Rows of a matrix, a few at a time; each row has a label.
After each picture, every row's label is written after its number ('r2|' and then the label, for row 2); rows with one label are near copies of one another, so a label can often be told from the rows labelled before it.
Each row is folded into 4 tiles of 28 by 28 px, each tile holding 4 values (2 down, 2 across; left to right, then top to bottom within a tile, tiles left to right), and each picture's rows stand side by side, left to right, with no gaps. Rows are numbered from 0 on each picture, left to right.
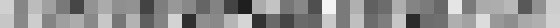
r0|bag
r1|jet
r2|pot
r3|jet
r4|bag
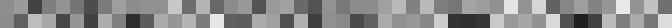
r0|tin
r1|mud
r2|tin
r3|mud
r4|mud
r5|mud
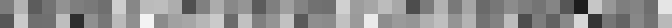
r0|jet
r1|bag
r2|jet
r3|bag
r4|jet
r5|pot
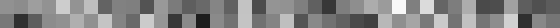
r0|mud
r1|tin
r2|jet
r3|mud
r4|jet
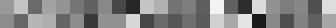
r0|tin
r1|pot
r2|pot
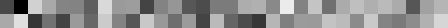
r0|pot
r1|tin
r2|mud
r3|bag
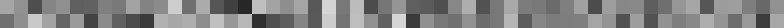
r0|tin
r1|mud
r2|pot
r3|jet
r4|jet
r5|tin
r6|tin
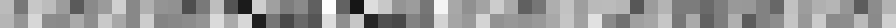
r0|bag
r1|bag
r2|pot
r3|pot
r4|bag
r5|bag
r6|jet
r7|bag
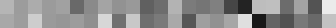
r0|bag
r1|jet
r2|pot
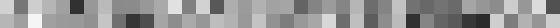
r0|bag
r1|mud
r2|bag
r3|jet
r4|mud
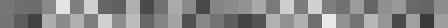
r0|mud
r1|jet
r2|mud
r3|tin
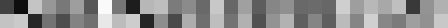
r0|pot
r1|pot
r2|jet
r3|bag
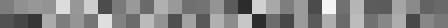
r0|mud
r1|tin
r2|pot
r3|jet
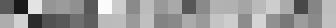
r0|pot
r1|bag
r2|bag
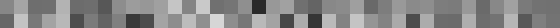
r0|jet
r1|mud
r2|tin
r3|jet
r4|jet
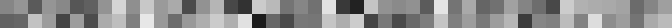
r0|tin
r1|bag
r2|pot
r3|pot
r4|jet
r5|bag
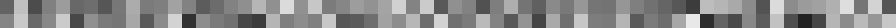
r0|jet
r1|jet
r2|mud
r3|mud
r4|tin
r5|jet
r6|pot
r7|mud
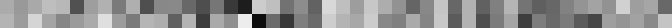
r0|bag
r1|tin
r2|pot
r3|bag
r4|jet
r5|mud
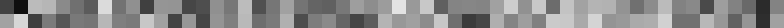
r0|pot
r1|tin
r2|jet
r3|mud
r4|mud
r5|bag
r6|tin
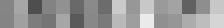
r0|jet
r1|bag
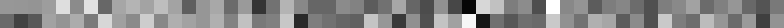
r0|mud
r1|bag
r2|jet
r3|tin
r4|pot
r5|tin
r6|tin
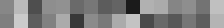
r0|jet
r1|pot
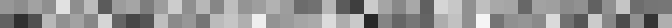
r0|mud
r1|mud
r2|bag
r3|pot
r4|bag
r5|tin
